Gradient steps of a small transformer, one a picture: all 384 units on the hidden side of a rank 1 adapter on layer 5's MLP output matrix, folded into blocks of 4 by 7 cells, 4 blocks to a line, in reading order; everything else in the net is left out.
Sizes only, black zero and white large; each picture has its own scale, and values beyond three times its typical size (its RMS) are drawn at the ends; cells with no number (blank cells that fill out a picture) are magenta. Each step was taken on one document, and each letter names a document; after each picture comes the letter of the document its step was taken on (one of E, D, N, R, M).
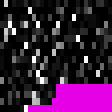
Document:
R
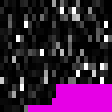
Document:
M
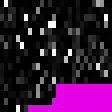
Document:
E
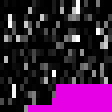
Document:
M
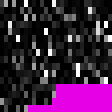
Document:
M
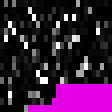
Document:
R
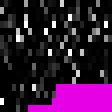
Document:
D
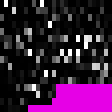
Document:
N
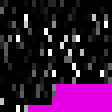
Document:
D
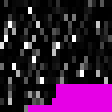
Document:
R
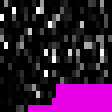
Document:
N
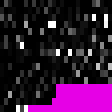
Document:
E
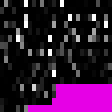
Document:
D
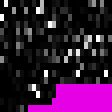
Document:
N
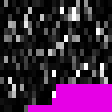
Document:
M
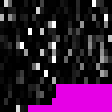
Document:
E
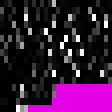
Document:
D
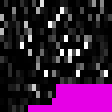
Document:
N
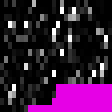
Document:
M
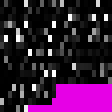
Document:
D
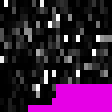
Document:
N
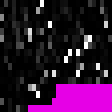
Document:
N
